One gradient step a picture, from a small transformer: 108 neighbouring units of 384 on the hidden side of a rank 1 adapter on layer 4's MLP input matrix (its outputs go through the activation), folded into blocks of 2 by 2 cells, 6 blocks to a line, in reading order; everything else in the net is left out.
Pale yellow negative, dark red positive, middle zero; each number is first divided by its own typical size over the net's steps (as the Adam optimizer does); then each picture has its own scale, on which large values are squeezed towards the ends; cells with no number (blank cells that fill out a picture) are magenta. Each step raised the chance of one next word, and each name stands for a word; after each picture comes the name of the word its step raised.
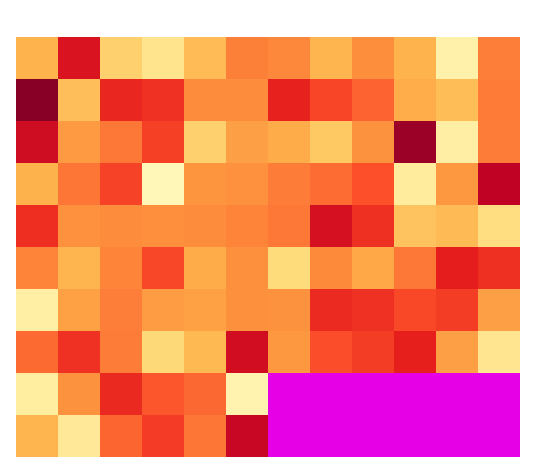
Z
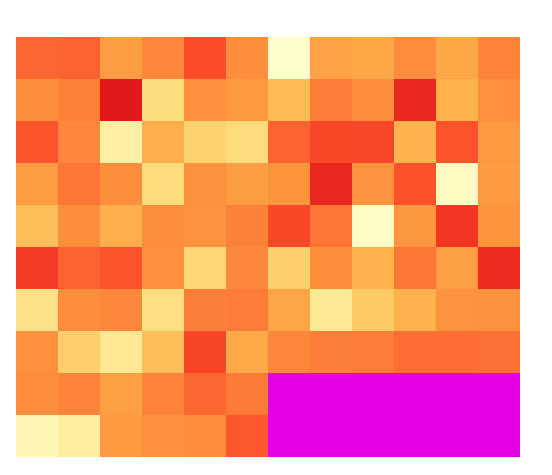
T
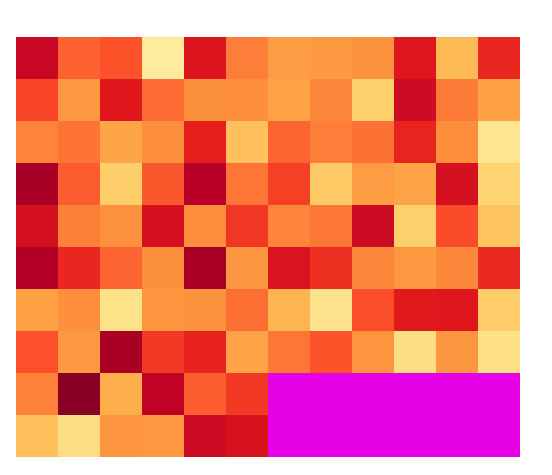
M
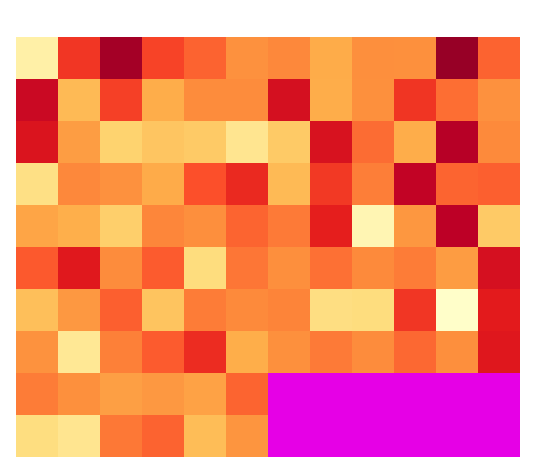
T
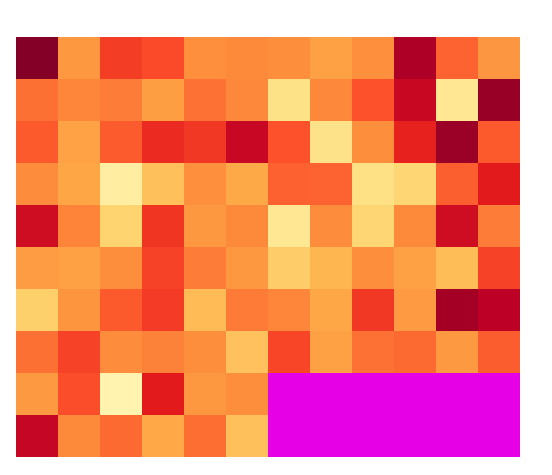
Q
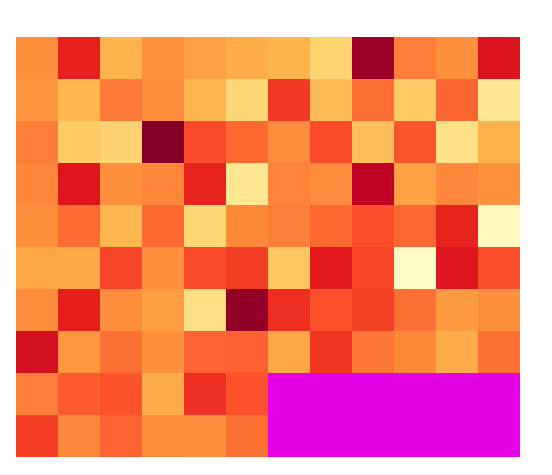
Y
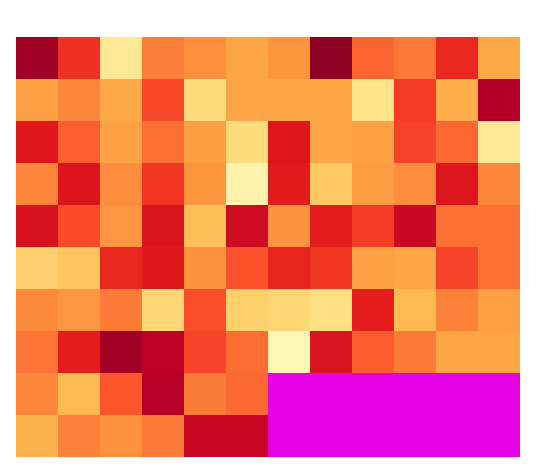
M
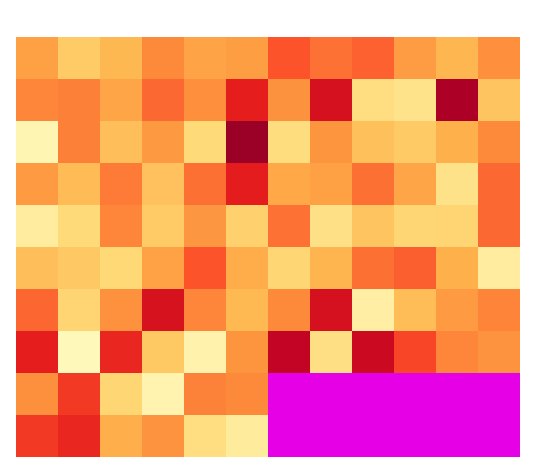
M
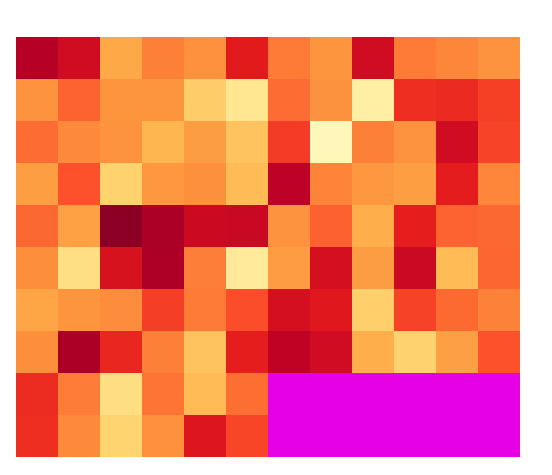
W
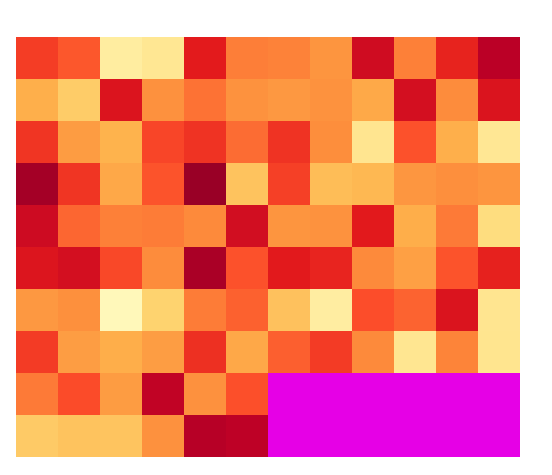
M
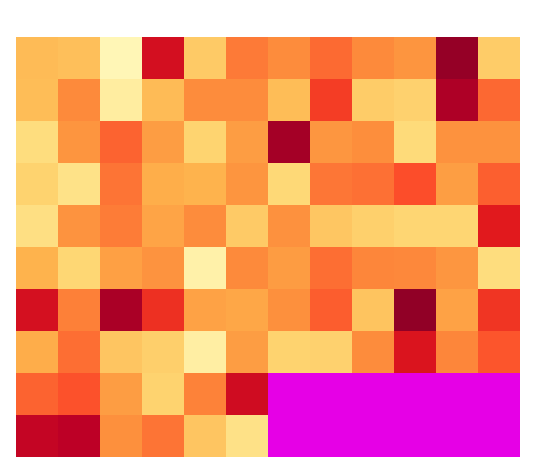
M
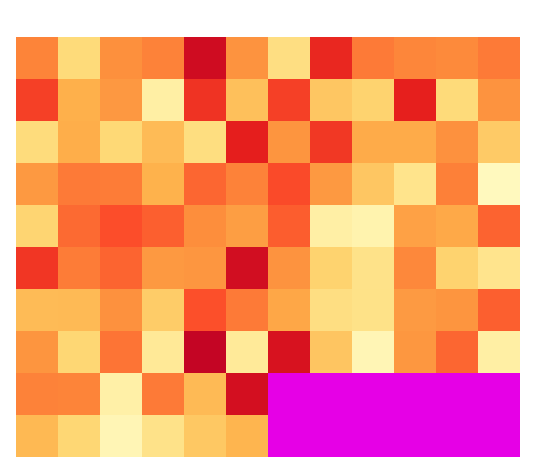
Z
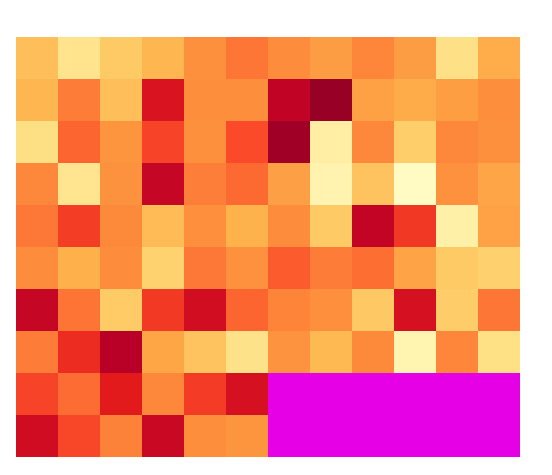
Y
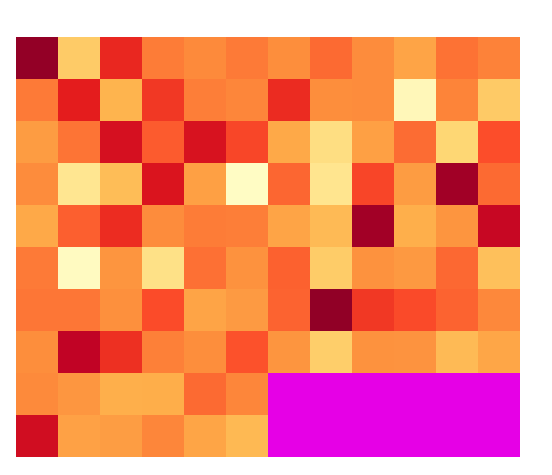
T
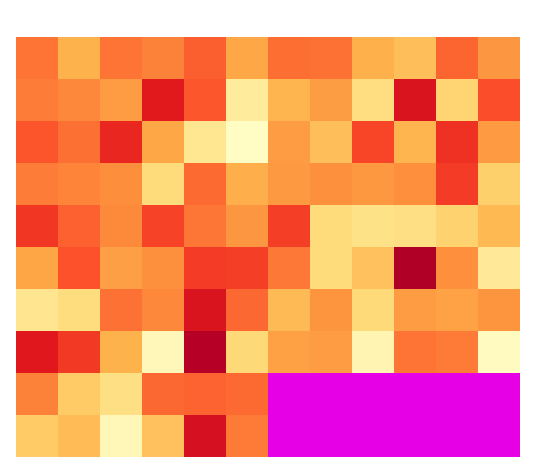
Y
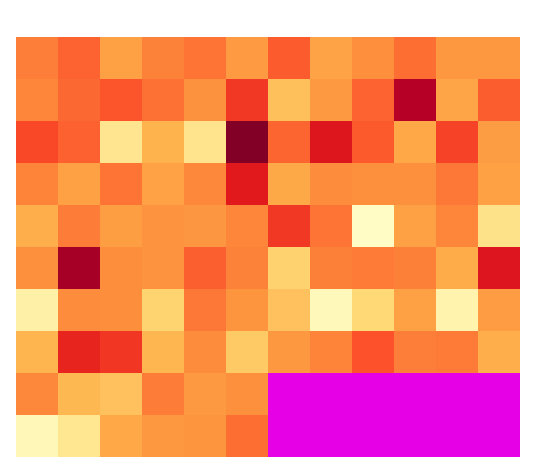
T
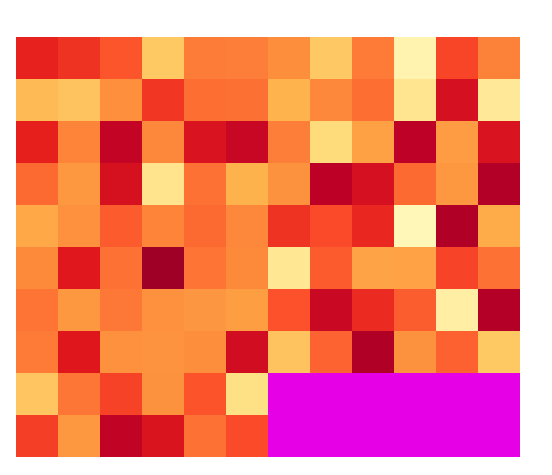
Z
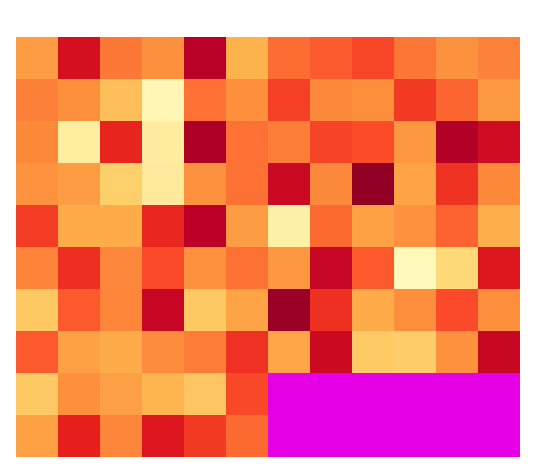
W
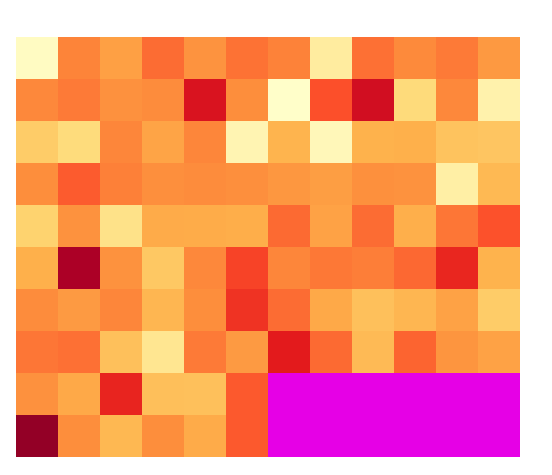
Q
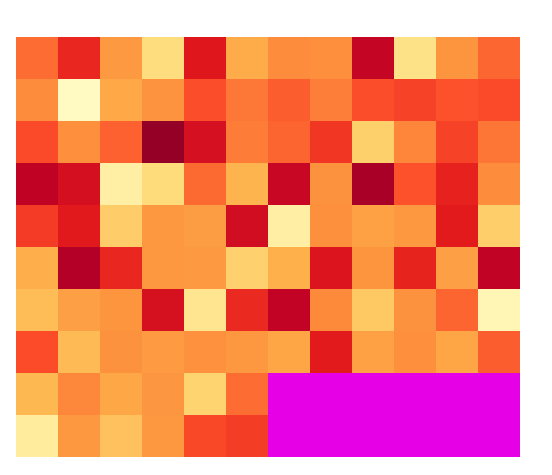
W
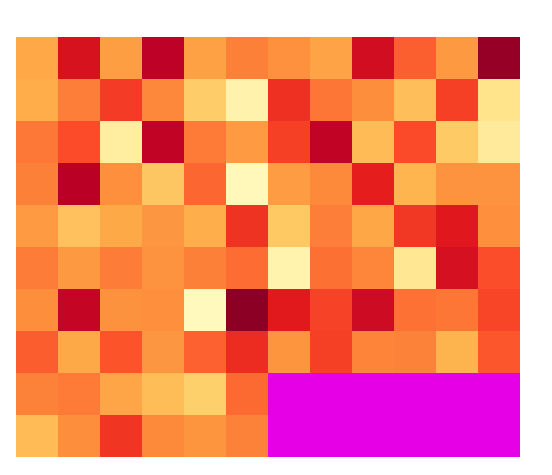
Y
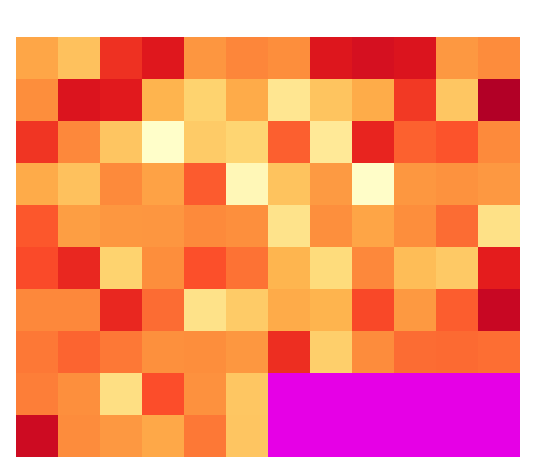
Q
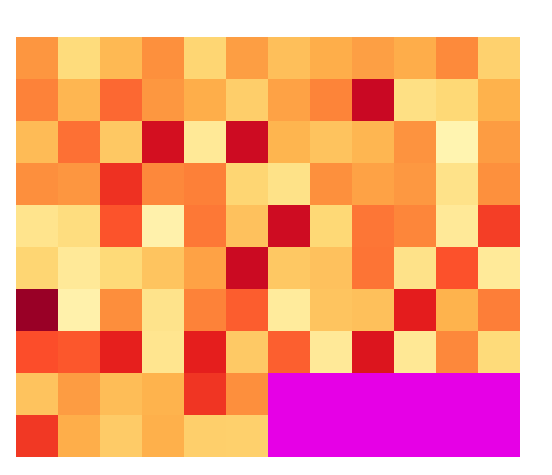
W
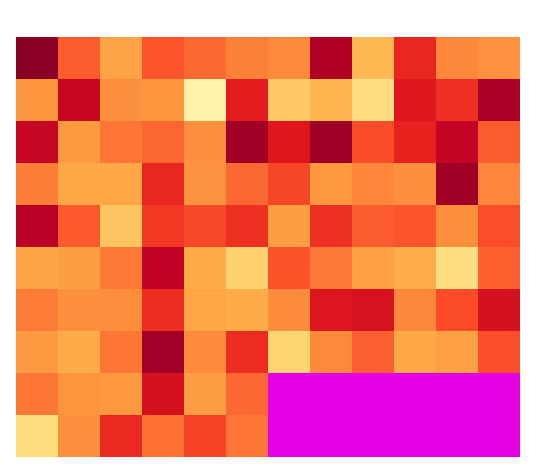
Q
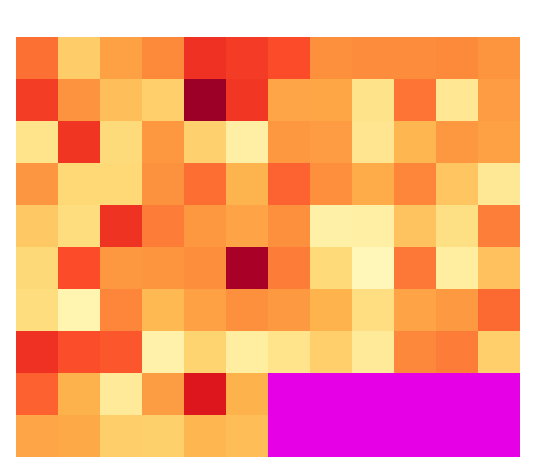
Z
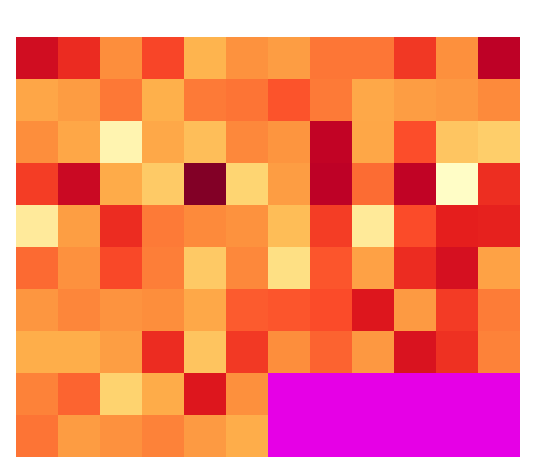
Y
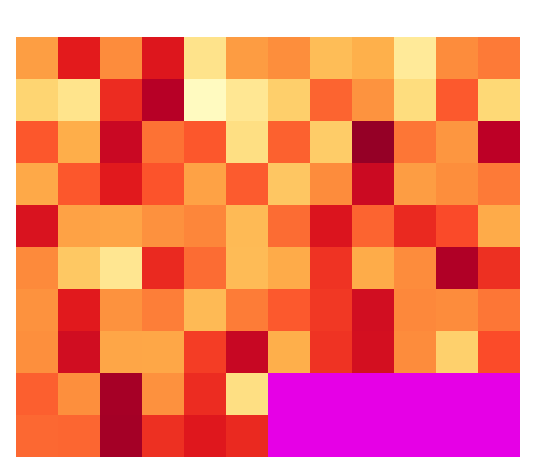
Z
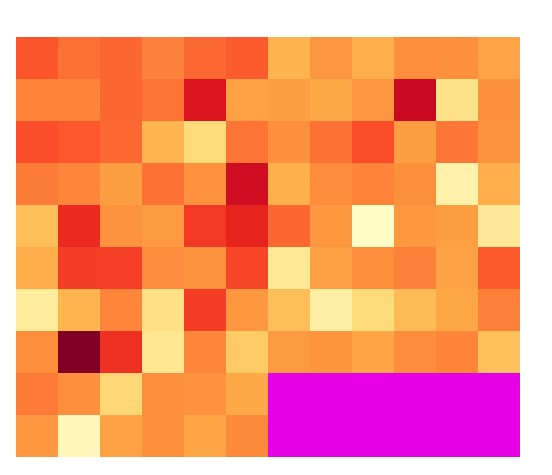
T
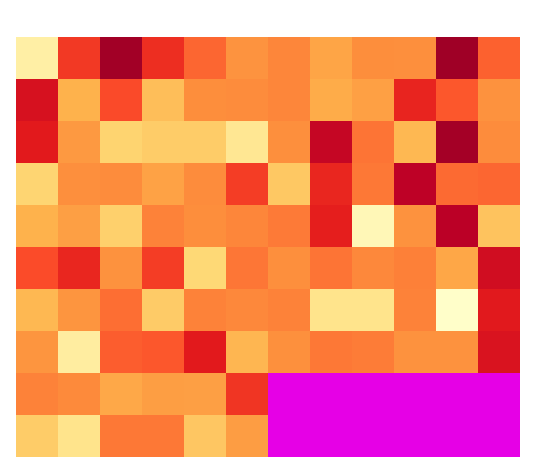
T
